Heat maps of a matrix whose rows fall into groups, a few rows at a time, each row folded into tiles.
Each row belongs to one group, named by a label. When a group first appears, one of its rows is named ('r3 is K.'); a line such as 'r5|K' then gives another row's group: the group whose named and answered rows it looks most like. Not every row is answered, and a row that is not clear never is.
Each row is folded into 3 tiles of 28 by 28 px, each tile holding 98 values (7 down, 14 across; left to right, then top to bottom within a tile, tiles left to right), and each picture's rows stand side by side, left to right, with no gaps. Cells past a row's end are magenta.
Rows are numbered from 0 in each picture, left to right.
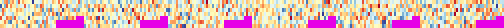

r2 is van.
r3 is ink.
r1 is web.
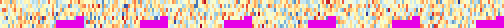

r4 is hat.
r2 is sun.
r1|ink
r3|ink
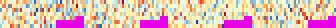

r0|web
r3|web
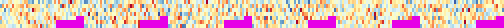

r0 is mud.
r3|web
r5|web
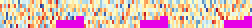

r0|ink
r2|web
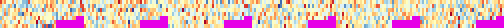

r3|sun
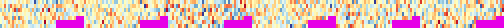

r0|web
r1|mud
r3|hat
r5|mud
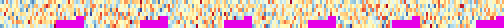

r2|ink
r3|van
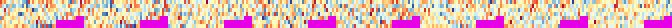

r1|mud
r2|van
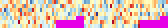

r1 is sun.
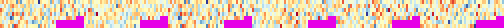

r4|hat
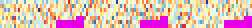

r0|web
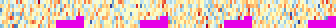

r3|ink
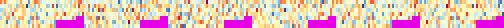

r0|sun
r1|web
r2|van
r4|sun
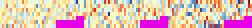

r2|mud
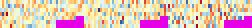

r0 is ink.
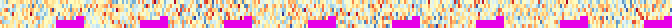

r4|hat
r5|van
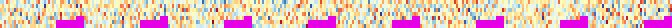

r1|hat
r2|web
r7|mud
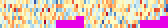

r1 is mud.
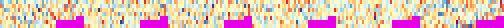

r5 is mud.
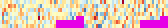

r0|ink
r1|van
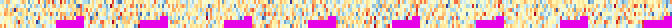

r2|ink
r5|sun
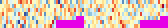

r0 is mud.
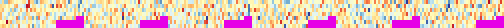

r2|hat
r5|sun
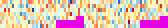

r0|mud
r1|web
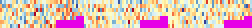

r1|web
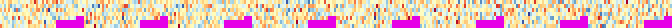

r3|web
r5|hat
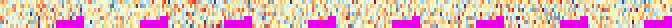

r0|hat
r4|van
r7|web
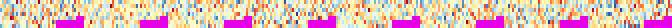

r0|van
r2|mud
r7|mud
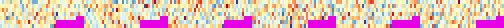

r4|sun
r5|van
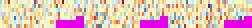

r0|van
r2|ink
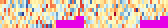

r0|mud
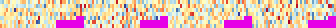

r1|ink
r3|hat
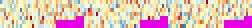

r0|sun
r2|van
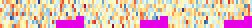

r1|ink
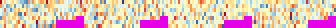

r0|mud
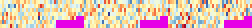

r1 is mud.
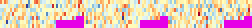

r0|sun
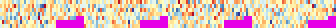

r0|ink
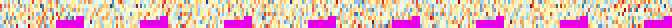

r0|ink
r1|sun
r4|mud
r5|van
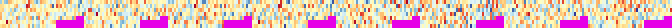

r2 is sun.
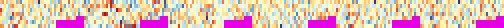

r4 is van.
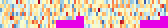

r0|van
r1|hat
